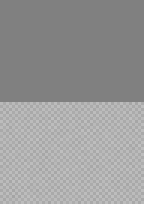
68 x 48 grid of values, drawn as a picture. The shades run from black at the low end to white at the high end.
The table splits into 2 rows of 1 panel. Panel 1,1: middling, flat. Panel 2,1: high, checkered, faint in contrast.
